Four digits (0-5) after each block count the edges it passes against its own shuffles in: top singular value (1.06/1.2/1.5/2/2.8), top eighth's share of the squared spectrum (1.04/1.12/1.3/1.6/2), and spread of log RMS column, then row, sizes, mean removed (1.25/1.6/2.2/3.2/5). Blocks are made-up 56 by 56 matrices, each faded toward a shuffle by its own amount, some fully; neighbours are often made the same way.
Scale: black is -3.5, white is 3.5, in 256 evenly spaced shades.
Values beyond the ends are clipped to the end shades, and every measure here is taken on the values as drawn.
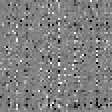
4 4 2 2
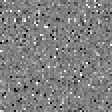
2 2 0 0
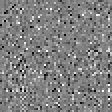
3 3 2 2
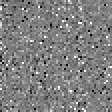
3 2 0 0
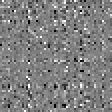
4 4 3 3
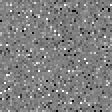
0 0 0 0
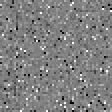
1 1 0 0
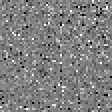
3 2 1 0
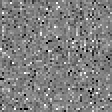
3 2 1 1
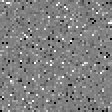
0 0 0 0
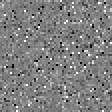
0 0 0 0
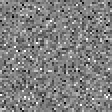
2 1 0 0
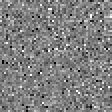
2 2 0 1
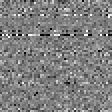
4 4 1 3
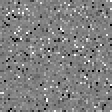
1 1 0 0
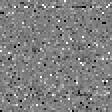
3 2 0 0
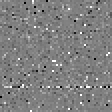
3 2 0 0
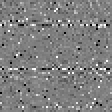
4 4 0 2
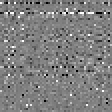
4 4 1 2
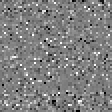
2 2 0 1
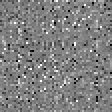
3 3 1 1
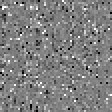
3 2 1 0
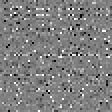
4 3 1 2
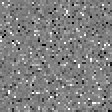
0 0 0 0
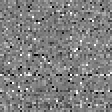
3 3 1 1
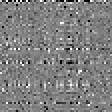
4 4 2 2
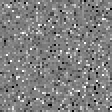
0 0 0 0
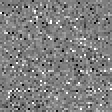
3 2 0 2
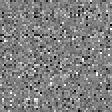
3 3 1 2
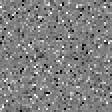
2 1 0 0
